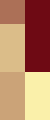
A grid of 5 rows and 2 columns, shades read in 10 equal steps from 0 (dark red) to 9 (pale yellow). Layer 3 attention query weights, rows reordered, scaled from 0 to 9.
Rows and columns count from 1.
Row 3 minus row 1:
3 0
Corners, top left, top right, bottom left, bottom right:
4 0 6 9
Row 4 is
6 9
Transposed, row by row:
4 7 7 6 6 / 0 0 0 9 9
